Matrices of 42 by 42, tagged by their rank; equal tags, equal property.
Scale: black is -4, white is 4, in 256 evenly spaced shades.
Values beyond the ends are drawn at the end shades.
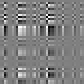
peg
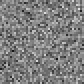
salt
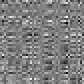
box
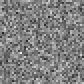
salt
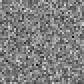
salt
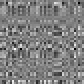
box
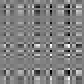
peg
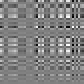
peg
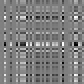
peg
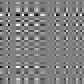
peg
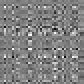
box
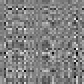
box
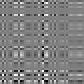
peg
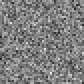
salt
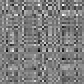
box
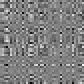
box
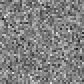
salt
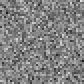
salt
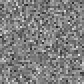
salt
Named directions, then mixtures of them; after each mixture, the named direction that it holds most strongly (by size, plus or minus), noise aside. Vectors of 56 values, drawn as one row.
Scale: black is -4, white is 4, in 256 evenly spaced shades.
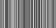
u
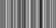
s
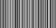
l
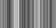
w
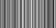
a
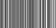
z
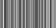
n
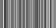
n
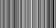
a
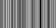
s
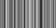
s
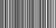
z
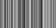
s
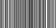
z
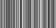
l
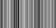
w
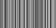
n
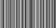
n
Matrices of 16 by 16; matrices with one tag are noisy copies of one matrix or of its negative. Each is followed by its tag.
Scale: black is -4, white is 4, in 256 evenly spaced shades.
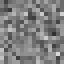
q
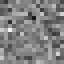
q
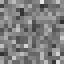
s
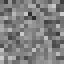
q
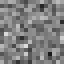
s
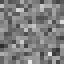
s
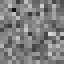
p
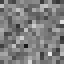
s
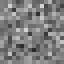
p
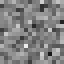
s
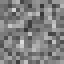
p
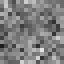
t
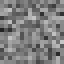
q
